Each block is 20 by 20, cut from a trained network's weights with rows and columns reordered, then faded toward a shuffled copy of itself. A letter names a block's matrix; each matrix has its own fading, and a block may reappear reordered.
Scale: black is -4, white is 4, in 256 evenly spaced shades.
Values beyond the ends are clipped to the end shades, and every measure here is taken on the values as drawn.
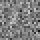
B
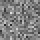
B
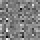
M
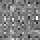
M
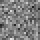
B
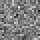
B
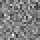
B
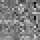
M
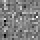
M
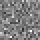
B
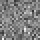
B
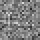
B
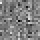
M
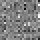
M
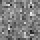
M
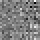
M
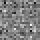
M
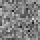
B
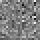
M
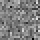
M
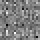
M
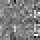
M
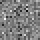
B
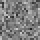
B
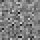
M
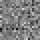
M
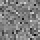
B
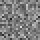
B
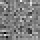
M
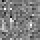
M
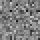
M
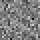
B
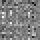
M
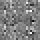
M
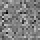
M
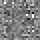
M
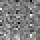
M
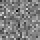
B
